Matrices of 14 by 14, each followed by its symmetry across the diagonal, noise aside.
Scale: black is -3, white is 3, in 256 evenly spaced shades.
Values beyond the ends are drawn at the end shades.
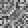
symmetric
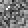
symmetric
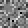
symmetric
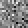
neither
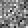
symmetric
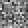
antisymmetric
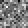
symmetric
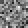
symmetric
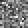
neither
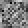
symmetric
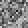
symmetric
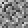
symmetric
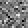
neither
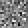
antisymmetric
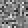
antisymmetric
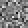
antisymmetric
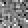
antisymmetric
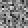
neither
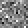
neither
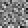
antisymmetric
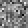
neither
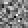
antisymmetric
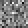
neither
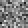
antisymmetric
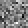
antisymmetric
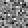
neither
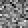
neither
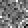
symmetric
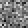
neither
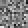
antisymmetric
